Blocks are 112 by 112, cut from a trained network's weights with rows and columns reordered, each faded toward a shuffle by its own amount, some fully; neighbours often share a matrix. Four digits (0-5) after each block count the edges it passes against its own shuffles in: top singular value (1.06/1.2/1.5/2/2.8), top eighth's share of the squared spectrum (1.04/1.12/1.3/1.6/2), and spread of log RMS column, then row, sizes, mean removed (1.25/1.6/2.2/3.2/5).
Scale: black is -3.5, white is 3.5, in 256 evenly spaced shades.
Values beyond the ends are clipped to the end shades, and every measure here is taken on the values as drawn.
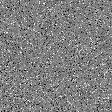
1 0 0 0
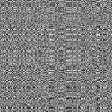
5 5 2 4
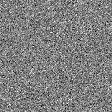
3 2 0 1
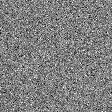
1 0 0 0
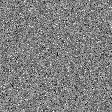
0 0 0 0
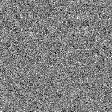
3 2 0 1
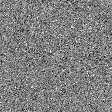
0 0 0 0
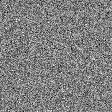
1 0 0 0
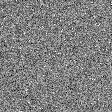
0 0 0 0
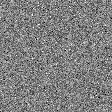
0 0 0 0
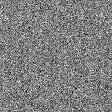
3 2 0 1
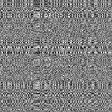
5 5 3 4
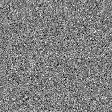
3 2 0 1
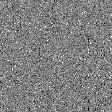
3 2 1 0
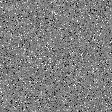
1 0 0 0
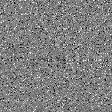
3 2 0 2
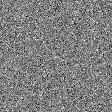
0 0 0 0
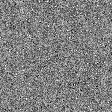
2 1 0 0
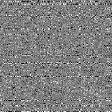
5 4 2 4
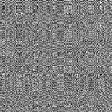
5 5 3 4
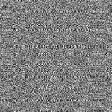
5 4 1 3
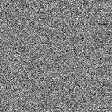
4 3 0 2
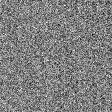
2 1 0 0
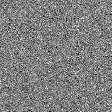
3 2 1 1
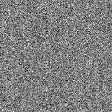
3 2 1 1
